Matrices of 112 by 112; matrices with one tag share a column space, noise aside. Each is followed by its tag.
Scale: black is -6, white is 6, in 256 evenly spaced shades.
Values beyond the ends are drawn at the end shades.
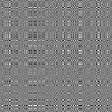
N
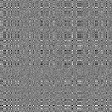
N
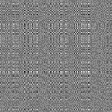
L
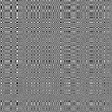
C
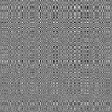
C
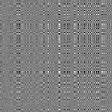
L
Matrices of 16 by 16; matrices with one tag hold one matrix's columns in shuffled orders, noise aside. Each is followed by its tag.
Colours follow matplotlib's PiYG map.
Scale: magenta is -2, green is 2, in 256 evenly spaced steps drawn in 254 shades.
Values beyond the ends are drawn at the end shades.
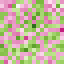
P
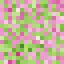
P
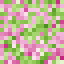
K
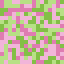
K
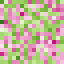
K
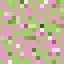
K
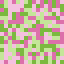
P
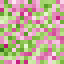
P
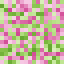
P
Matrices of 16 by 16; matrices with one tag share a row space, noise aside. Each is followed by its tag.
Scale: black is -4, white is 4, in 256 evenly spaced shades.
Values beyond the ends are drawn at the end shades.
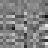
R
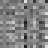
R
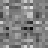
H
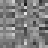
R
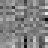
R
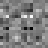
H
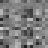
H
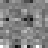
H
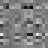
H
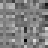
R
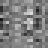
H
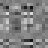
H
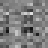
H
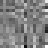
R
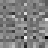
R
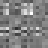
H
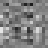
H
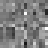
R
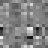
H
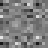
H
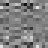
H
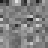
H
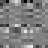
H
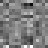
H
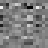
H
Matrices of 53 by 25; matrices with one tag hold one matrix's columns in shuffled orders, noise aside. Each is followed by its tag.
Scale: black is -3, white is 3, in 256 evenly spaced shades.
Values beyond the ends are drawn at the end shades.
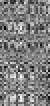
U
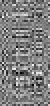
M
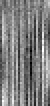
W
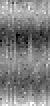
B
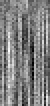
W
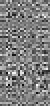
M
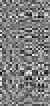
M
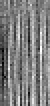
W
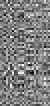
M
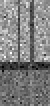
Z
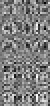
U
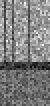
Z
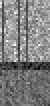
Z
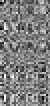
U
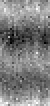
B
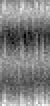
B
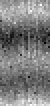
B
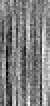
W
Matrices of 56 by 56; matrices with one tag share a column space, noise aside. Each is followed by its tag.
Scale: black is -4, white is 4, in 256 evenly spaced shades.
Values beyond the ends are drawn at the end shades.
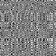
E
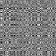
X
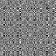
X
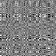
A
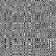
E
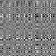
A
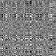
A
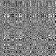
A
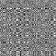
X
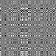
X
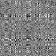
A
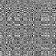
X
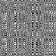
E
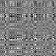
A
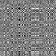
X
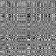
A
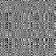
E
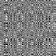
E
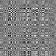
X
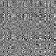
A
